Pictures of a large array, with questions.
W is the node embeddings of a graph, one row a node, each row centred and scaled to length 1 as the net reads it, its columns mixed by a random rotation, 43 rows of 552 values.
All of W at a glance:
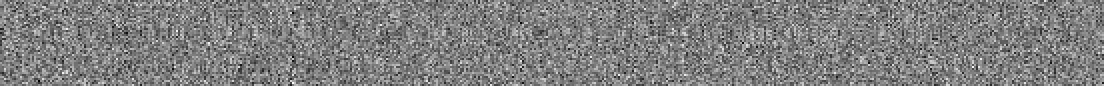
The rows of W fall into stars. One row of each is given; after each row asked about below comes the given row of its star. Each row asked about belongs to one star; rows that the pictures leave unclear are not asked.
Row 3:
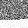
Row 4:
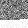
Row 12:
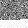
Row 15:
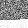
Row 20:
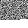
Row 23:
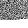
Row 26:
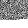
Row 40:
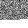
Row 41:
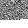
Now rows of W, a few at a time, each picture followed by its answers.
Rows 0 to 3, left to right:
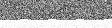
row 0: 41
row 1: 40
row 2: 12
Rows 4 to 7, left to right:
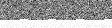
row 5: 12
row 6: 23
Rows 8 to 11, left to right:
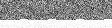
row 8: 20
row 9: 40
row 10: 20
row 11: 41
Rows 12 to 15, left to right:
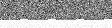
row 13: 15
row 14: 3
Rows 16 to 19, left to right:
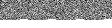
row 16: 26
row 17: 15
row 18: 20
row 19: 15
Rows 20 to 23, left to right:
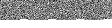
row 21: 26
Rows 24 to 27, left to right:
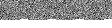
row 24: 40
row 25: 20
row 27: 4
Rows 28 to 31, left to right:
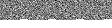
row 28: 23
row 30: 23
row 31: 23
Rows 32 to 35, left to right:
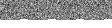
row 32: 12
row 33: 23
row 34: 4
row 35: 41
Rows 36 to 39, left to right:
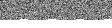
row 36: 3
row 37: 15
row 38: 12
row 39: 4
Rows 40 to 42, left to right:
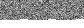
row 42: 15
